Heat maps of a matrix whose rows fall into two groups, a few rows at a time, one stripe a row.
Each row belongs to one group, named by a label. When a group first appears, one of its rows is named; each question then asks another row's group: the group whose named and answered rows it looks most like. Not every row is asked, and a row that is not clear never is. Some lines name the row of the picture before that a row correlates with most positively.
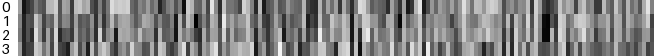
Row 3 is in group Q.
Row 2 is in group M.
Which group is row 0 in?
M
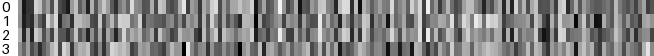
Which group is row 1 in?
M
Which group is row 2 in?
Q
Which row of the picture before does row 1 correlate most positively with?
0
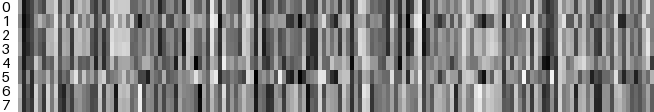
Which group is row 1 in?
Q
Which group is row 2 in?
M
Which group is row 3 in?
M
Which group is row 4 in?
M
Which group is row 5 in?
Q
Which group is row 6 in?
M
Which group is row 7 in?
M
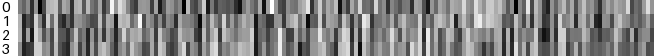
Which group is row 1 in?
M
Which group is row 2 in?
Q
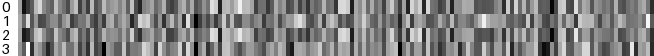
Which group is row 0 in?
Q
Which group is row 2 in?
Q
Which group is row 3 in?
Q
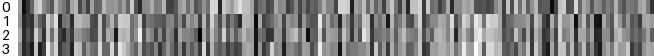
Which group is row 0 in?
Q
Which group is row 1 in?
M
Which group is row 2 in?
M
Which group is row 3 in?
M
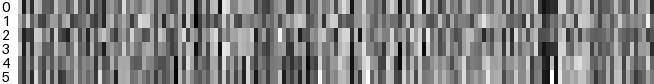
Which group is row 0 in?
Q
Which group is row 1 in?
M
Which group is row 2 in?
Q
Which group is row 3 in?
Q
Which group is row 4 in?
M
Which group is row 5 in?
M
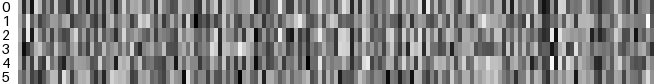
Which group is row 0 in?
Q
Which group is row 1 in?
M
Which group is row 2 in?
Q
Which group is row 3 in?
Q
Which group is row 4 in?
M
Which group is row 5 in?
M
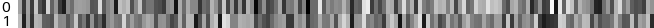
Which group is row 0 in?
M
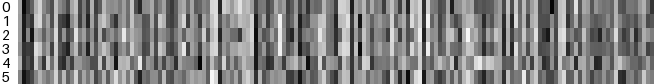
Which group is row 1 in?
Q
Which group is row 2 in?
Q
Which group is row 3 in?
Q
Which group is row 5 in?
Q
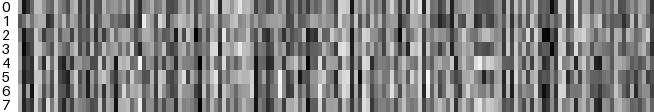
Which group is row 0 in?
Q
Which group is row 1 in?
Q
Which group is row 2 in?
M
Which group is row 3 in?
Q
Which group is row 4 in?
M
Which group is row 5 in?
Q
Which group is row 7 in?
M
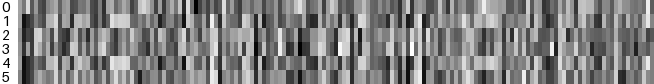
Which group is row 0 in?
M
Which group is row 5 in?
Q
